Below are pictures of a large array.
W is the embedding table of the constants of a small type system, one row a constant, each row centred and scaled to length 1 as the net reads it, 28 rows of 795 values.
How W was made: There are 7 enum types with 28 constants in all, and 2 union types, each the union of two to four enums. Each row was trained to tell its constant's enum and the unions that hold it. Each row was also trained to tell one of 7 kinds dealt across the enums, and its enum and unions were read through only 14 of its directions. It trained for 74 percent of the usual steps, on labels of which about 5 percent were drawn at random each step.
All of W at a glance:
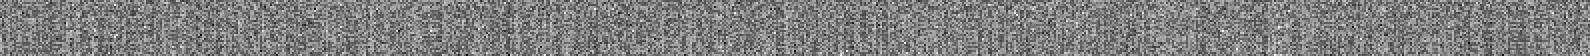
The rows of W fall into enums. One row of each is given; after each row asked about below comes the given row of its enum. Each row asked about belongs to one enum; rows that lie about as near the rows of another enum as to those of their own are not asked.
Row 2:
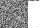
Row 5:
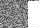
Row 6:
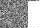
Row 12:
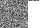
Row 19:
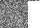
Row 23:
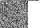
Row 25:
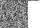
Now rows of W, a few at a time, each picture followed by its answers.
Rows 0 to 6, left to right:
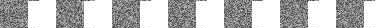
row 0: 2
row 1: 6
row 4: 23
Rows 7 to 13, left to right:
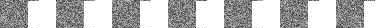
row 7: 12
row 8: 6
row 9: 2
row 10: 23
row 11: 5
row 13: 19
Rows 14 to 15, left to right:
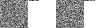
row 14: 23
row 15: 6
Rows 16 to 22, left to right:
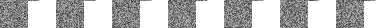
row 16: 12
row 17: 2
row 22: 6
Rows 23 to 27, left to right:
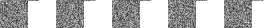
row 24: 5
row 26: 12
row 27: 19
